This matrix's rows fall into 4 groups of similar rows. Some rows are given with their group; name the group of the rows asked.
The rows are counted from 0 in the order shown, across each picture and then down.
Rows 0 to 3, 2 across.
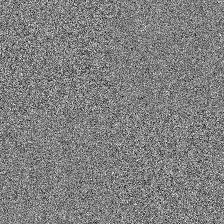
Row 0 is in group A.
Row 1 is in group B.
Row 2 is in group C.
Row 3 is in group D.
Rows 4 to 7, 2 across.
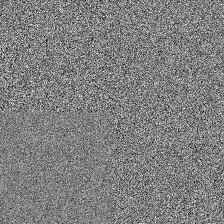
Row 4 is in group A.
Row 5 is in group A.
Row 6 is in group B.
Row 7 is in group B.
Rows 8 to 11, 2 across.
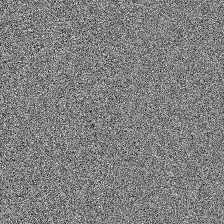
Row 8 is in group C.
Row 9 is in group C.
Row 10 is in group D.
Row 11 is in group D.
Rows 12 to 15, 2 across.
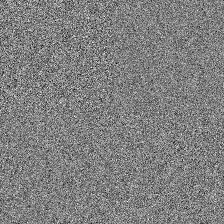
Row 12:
C
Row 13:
D
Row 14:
A
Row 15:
C
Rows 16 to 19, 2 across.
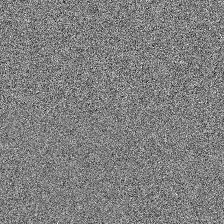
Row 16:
C
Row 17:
B
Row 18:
A
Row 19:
D
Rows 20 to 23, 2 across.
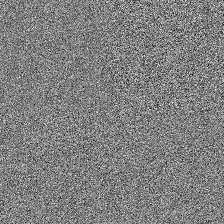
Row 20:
B
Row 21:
C
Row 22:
B
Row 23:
C
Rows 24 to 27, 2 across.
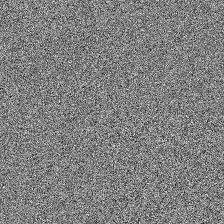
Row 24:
B
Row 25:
C
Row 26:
C
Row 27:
A
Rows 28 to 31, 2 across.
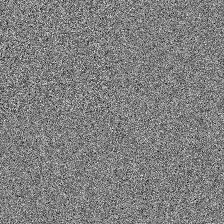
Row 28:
A
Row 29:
C
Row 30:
D
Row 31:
B
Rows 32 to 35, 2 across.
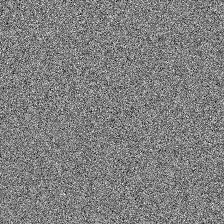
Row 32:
A
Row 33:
A
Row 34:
D
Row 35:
A
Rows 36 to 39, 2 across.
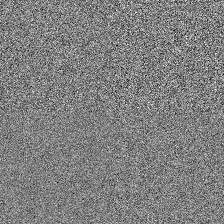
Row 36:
A
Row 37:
C
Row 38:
B
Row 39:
C
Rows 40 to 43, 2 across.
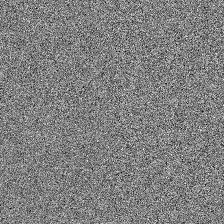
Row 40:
B
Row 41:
C
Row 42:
B
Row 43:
C
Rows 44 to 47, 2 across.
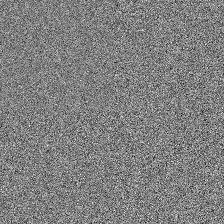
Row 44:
D
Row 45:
C
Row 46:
A
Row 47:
C
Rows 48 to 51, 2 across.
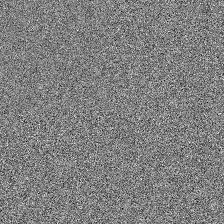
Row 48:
B
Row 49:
C
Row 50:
A
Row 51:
B
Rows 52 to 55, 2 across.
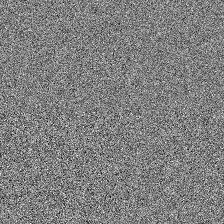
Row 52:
C
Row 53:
A
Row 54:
D
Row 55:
C
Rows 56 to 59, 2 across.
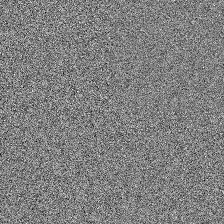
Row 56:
A
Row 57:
C
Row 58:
D
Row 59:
C
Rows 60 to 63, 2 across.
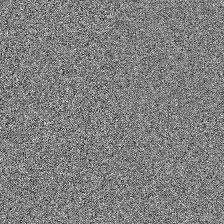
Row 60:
A
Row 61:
C
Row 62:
B
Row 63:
D
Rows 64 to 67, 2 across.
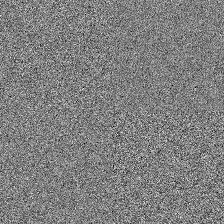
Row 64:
B
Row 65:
B
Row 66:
A
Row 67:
A
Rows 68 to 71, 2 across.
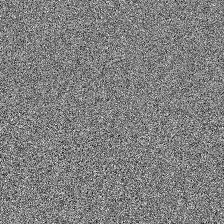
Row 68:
B
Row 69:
C
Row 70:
C
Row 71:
A
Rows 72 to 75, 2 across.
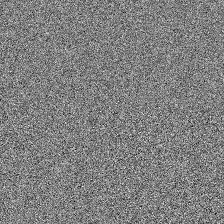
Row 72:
A
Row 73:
C
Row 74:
C
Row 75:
A
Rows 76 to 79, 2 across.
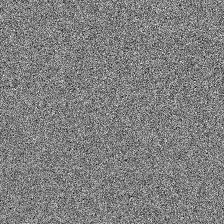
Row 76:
C
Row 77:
B
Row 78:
B
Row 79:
D
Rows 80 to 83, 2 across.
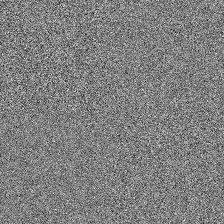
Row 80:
D
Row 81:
C
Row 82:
D
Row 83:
A
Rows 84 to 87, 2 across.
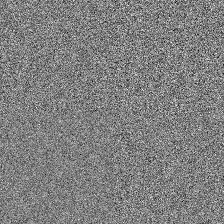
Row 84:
C
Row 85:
C
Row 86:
A
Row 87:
C
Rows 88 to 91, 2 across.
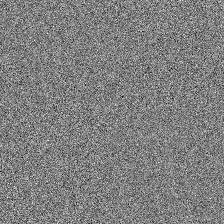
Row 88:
D
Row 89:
B
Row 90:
A
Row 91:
D
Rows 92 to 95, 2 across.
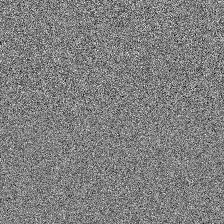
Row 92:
D
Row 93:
B
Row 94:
C
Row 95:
A
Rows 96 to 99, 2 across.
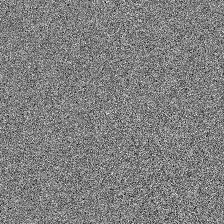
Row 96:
B
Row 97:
C
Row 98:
B
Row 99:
D
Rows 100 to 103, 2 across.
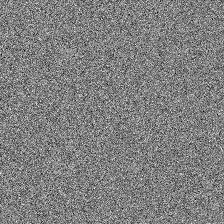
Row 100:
A
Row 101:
A
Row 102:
D
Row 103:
B
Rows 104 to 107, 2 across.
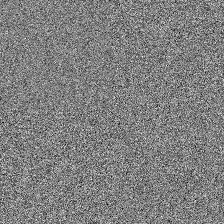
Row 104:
A
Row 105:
C
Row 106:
C
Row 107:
B
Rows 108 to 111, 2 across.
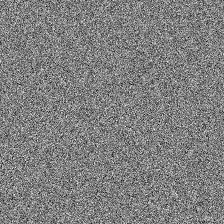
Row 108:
D
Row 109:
D
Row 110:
A
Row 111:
D
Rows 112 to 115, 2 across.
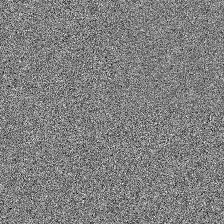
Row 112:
C
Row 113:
C
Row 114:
B
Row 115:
A
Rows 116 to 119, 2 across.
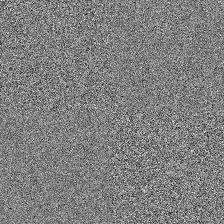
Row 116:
D
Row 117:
B
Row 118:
B
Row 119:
D
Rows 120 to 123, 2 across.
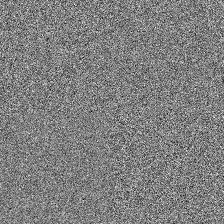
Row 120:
A
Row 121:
B
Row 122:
B
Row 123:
C
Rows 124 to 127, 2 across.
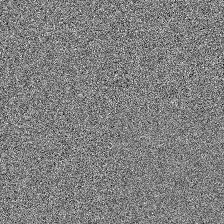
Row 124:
A
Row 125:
C
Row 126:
C
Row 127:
A
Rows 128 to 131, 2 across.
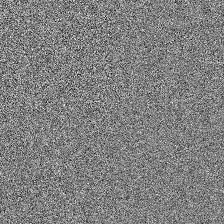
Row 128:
C
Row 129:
C
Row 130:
D
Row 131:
C
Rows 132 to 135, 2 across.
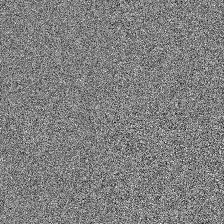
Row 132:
D
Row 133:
C
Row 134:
B
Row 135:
C
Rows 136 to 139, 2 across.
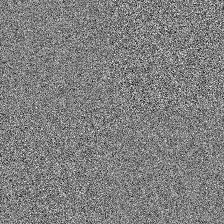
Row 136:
C
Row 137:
D
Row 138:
D
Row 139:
D
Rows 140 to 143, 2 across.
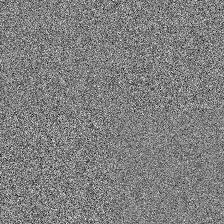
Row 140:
D
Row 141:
D
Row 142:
D
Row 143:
A
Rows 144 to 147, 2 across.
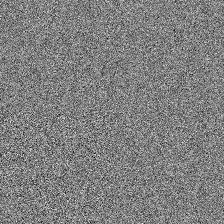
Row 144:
B
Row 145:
C
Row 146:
D
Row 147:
D
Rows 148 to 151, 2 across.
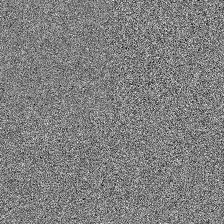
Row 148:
B
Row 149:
D
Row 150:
B
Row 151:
C
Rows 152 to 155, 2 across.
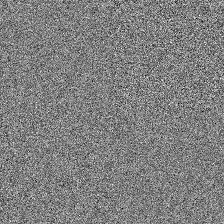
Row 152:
C
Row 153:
C
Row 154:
A
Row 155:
B
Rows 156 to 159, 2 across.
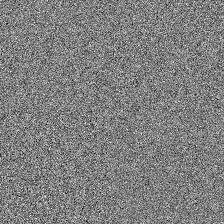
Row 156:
A
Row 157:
A
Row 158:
D
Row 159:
B
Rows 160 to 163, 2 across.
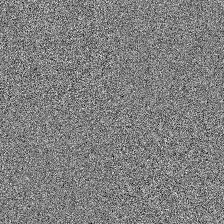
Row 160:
B
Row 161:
B
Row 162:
A
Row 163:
D
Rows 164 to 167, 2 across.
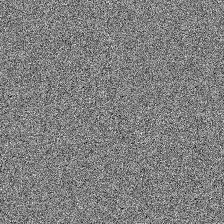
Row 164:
B
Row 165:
B
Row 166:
A
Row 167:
B
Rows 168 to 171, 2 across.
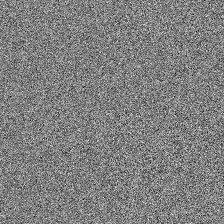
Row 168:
B
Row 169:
A
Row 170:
B
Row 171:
C
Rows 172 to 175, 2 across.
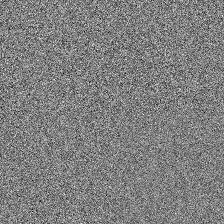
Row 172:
A
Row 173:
D
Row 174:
D
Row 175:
A
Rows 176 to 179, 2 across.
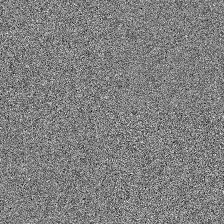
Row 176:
A
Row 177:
C
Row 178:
B
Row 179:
C
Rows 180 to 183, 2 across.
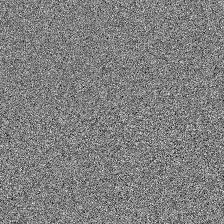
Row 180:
B
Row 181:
B
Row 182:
A
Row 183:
C
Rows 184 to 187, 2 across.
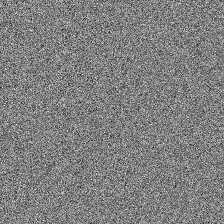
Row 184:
C
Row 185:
A
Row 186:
C
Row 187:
A
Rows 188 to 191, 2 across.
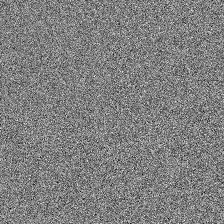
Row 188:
D
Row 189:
A
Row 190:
B
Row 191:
A
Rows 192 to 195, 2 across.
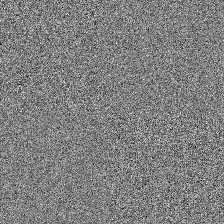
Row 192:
D
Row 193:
D
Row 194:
C
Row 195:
B
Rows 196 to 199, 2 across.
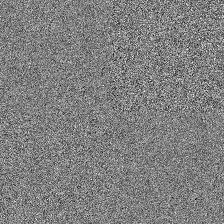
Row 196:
B
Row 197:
A
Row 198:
C
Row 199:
B
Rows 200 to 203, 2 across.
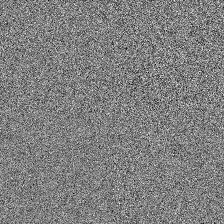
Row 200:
A
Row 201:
D
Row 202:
B
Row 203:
A
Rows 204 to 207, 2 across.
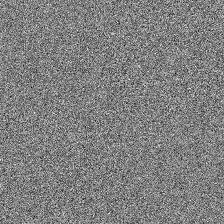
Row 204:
B
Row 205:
A
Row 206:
B
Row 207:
A
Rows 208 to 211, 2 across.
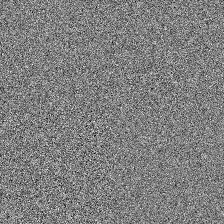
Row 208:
A
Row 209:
D
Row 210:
D
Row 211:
A
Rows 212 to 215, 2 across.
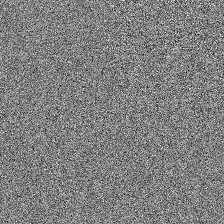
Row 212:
B
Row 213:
C
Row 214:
D
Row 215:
D
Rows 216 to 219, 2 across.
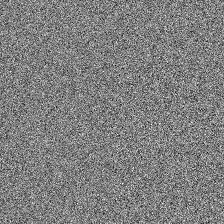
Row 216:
A
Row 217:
D
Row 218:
A
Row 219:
A
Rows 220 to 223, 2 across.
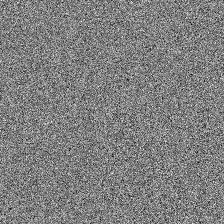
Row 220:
D
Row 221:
C
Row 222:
B
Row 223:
D
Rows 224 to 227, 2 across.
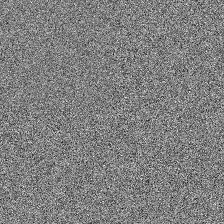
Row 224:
A
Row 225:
A
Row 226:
C
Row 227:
B
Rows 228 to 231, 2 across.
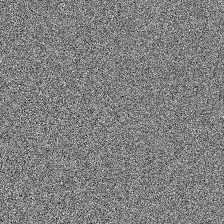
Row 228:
D
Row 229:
B
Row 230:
A
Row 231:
C
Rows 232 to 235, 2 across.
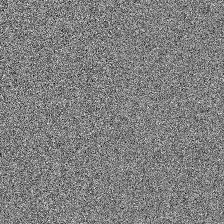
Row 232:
C
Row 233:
C
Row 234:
D
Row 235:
B
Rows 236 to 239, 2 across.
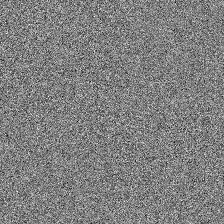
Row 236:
A
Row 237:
C
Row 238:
A
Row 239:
C
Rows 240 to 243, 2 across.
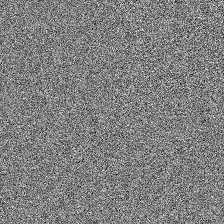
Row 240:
D
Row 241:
C
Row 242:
C
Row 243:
C
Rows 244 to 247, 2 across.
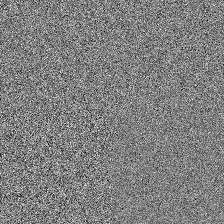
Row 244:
D
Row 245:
C
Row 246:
D
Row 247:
B
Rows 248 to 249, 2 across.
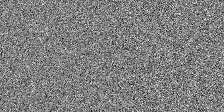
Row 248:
A
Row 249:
D
